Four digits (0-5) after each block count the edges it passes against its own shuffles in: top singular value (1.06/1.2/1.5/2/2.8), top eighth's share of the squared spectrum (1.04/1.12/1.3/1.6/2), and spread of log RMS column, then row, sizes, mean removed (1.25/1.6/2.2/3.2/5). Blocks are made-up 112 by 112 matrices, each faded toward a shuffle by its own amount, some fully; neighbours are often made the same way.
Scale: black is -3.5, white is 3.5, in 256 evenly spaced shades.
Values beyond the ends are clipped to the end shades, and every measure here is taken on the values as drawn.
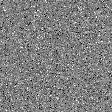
3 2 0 0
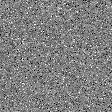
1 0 0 0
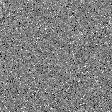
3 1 0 0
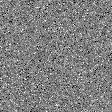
1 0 0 0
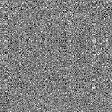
4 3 2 2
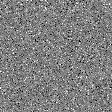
0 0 0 0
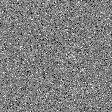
1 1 0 0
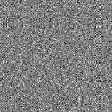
4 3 2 2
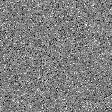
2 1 0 0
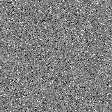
2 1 0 0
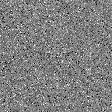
3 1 0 0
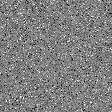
1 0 0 0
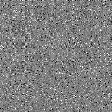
4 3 1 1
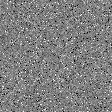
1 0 0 0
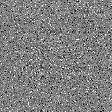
3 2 1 0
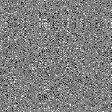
4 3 2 2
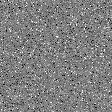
1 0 0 0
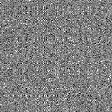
4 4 2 2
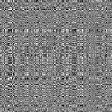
5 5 4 4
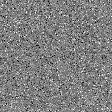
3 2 0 0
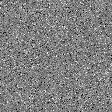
1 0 0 0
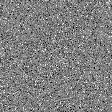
1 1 0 0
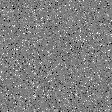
2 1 0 0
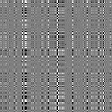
5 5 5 4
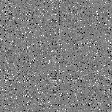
4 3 2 1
